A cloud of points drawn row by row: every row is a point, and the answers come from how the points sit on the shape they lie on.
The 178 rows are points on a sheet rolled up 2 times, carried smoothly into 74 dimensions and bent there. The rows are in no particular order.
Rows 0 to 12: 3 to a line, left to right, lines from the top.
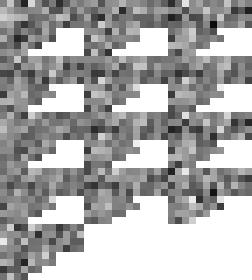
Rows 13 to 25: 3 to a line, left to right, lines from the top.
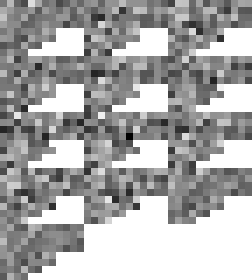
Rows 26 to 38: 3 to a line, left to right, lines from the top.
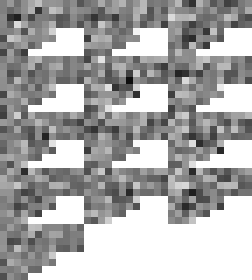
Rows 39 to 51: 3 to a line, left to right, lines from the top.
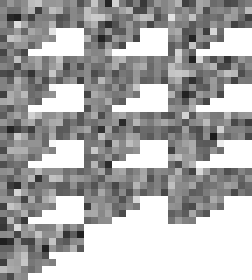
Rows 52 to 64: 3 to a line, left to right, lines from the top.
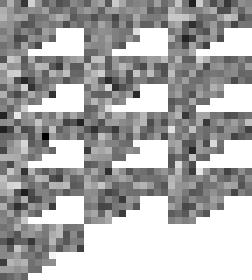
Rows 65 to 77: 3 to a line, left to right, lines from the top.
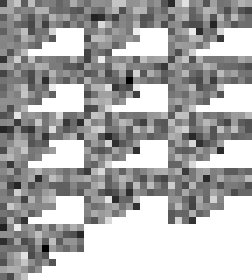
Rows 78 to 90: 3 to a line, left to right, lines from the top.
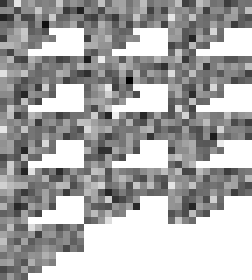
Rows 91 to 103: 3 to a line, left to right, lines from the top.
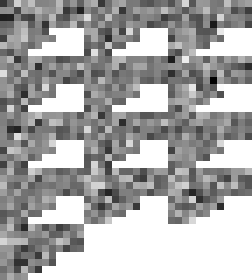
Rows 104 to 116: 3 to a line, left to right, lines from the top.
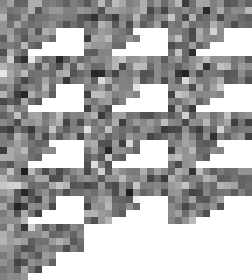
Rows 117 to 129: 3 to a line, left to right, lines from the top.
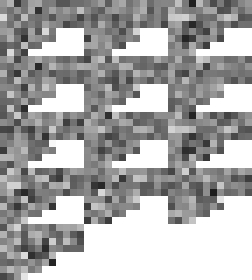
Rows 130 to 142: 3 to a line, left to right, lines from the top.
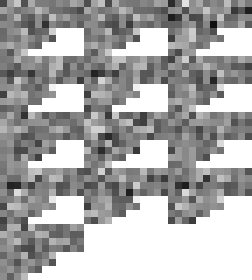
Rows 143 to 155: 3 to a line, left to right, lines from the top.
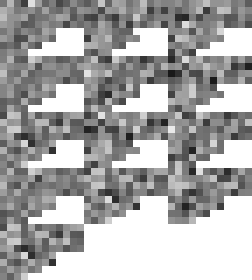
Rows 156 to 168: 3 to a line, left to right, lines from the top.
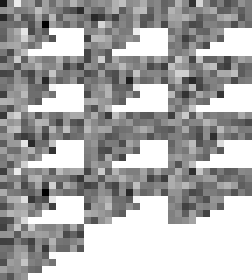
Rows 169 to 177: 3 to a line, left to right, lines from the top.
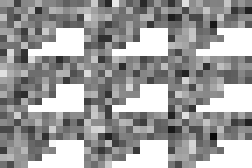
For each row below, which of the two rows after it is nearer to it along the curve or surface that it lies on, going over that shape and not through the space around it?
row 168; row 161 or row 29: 29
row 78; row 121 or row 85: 85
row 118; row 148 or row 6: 6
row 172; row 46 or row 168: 46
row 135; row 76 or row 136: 136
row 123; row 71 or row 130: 130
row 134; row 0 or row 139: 139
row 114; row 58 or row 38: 38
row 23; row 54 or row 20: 20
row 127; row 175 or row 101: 175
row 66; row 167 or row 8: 167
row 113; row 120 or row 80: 80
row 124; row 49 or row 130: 130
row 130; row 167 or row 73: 167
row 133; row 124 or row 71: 124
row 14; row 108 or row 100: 108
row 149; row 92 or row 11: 11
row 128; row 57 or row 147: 57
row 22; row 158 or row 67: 67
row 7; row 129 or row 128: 128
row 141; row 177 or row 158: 158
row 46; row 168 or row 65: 168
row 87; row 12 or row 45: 12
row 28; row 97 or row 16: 16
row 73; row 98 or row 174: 98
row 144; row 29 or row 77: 29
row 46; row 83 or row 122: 83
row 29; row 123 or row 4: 123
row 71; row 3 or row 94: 94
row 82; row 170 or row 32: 170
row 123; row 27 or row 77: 27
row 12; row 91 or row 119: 119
